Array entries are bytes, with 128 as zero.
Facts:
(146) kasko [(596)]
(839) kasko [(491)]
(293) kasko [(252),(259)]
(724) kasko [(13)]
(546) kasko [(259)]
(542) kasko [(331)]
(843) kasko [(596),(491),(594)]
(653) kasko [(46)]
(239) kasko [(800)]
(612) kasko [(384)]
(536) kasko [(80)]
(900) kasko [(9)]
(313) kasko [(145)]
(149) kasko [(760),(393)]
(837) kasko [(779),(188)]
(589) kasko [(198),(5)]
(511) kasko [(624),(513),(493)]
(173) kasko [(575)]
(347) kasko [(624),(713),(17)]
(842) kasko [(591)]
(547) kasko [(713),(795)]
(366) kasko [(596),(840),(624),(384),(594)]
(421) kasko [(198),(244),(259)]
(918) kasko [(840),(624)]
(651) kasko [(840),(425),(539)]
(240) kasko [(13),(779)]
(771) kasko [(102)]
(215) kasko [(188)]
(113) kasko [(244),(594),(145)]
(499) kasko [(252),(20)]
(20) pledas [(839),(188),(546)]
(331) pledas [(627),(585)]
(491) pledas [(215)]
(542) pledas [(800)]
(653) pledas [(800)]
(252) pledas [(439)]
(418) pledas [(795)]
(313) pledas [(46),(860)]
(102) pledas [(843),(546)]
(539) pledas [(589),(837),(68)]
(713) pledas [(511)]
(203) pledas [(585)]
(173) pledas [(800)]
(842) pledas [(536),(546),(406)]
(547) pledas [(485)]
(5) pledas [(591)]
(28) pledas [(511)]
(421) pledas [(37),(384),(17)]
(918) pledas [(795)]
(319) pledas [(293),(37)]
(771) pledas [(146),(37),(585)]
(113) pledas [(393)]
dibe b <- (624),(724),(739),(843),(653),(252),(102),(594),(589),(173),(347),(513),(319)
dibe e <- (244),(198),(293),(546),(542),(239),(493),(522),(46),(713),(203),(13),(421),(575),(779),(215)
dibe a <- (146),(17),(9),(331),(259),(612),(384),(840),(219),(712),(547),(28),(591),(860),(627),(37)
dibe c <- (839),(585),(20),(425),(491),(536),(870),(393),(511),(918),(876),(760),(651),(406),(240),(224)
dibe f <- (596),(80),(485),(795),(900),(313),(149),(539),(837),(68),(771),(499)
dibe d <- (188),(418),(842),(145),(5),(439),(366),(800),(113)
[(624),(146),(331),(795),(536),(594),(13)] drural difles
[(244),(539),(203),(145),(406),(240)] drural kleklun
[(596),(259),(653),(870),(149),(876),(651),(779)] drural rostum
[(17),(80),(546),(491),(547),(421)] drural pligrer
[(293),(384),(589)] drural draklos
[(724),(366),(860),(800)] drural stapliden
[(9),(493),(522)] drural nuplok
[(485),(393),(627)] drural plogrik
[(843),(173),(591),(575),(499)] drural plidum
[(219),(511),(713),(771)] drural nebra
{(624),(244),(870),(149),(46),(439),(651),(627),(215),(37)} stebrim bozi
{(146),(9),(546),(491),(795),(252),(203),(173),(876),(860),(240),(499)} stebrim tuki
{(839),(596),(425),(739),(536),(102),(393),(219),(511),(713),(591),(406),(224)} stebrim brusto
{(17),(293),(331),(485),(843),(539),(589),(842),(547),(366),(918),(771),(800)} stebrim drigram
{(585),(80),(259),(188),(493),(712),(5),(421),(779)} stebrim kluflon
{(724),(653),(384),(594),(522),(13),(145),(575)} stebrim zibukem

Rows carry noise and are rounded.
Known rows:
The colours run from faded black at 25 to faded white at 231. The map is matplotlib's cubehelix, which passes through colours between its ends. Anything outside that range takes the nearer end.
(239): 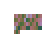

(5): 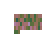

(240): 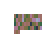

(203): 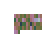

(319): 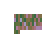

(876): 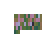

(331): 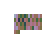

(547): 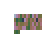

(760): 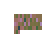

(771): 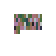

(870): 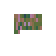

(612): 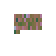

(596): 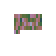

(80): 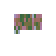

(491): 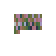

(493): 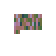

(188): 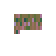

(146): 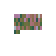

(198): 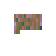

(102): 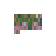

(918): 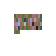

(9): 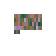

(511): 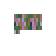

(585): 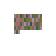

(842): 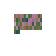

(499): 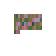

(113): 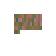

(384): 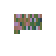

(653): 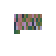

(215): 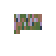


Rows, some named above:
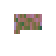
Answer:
(198)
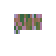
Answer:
(80)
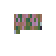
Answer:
(713)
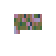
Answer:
(244)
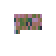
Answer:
(575)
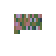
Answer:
(384)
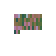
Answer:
(627)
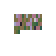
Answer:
(293)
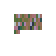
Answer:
(795)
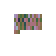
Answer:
(331)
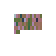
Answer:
(17)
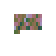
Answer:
(239)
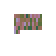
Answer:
(393)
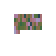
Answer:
(244)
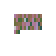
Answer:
(591)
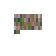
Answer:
(146)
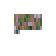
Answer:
(536)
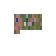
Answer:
(439)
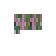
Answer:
(511)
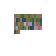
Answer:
(624)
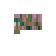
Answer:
(546)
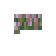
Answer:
(13)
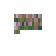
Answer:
(13)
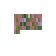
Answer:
(542)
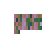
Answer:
(219)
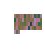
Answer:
(145)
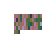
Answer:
(219)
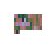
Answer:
(800)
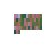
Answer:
(627)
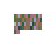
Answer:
(795)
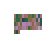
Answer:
(843)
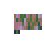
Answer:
(860)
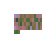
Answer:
(712)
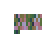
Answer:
(173)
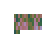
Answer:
(252)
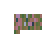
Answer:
(439)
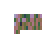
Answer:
(779)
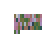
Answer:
(46)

